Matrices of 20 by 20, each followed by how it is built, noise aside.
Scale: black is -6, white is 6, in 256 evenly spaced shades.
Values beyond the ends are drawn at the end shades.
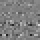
uneven rows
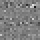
uneven rows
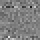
uneven rows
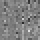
uneven columns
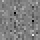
uneven columns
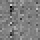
uneven columns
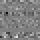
uneven rows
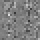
uneven columns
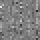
uneven columns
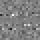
uneven rows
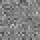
uneven rows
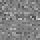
uneven rows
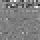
uneven rows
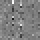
uneven columns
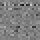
uneven rows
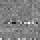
uneven rows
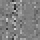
uneven columns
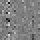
uneven columns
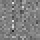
uneven columns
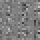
uneven columns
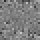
uneven rows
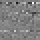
uneven rows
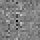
uneven columns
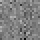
uneven columns
